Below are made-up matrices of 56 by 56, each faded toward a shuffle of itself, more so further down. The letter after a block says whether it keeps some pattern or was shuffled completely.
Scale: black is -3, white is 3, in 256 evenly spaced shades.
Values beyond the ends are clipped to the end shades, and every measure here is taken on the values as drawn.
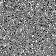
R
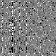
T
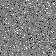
R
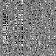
T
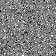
R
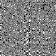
T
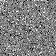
R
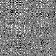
T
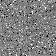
R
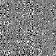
T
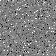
R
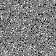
R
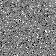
R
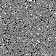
R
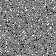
R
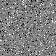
R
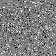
R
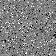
R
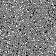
R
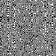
T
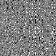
T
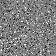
R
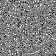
R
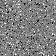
R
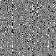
T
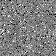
R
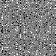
T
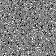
R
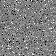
R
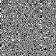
T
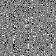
T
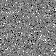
R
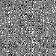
T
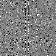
T
